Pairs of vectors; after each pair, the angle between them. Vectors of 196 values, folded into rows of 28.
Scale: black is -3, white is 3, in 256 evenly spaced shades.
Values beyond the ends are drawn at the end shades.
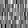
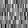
nearly parallel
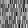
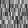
partly opposed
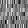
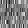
nearly opposite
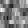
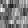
nearly parallel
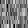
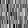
nearly parallel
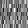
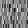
nearly opposite
